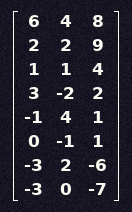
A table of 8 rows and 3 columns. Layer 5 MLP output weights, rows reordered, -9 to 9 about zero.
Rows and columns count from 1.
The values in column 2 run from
-2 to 4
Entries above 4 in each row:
2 1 0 0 0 0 0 0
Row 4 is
3 -2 2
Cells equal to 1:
4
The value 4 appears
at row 1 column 2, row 3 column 3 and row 5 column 2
